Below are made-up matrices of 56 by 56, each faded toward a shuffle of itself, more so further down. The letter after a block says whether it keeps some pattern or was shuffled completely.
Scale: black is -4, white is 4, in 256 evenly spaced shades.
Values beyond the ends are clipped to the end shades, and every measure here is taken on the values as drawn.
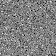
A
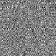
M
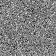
A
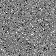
A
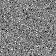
A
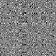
M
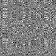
M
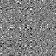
M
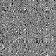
M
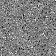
A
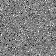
A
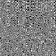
M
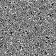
A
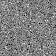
A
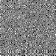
M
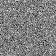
A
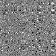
M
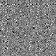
M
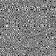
M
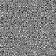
M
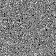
A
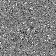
A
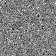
A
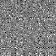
M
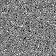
A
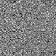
M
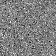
A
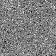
A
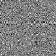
M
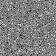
A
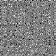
M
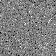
A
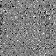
M
